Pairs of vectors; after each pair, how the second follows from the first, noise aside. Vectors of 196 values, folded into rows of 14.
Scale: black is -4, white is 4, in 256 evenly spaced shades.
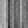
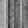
copied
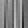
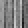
copied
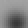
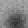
copied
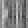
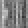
copied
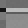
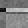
copied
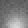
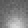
copied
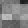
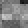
copied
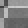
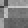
copied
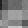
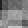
copied
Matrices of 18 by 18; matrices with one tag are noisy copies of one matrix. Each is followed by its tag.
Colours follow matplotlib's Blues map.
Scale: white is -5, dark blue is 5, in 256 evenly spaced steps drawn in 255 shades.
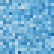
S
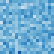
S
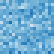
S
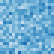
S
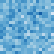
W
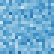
S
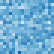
S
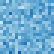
S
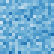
S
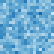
W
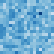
W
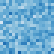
S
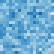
W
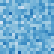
S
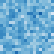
W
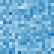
S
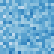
S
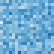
S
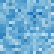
W
